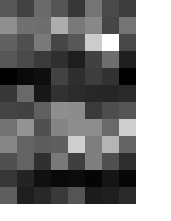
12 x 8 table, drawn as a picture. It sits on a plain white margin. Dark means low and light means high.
Stripes: horizontal, repeating 2 times. Average level on the scale: 30%. Ninth with the highest average: top right.
